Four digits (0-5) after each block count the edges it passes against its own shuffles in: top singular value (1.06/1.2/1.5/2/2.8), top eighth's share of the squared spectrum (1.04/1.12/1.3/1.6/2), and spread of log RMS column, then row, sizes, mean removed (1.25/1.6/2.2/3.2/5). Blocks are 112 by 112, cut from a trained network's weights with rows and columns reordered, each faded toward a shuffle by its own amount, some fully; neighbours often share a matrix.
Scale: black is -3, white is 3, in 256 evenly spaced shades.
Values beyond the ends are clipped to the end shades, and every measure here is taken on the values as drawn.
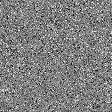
0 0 0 0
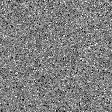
0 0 0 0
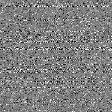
4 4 1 4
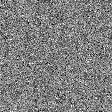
0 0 0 0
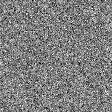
2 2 0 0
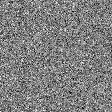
1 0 0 0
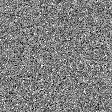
0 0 0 0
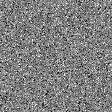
2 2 0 0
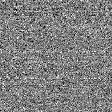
3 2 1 1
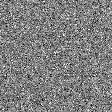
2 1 0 0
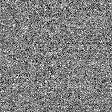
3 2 1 0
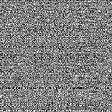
4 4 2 3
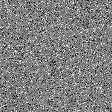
0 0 0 0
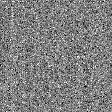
2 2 0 1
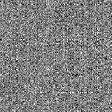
3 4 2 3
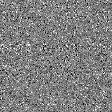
2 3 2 2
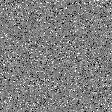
3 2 0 1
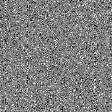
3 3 2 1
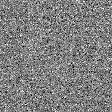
2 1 0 0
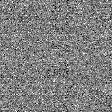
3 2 1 0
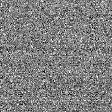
3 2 1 1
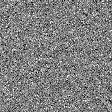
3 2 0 1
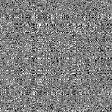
4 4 1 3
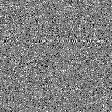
3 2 0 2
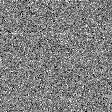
2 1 0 0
